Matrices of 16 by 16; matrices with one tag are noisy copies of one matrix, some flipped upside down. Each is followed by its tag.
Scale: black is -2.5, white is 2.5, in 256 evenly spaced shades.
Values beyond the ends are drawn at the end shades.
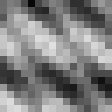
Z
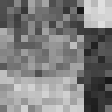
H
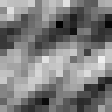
Z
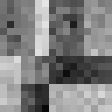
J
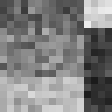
H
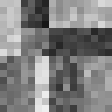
J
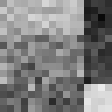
H
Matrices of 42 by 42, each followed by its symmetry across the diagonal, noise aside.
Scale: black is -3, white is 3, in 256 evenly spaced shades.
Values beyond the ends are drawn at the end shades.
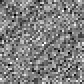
symmetric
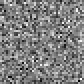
antisymmetric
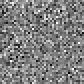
antisymmetric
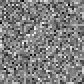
symmetric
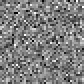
neither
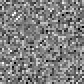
symmetric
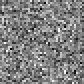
neither
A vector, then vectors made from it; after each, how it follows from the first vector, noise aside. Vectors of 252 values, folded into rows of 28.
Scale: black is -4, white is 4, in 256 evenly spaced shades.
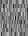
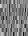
wrapped around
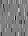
partly zeroed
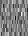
copied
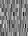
wrapped around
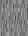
shrunk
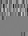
partly zeroed
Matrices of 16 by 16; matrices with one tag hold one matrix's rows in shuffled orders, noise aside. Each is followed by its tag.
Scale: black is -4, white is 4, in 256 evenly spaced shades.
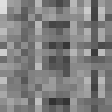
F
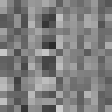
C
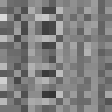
C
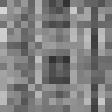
F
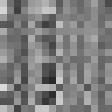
C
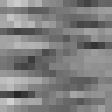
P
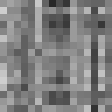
F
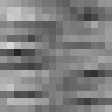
P
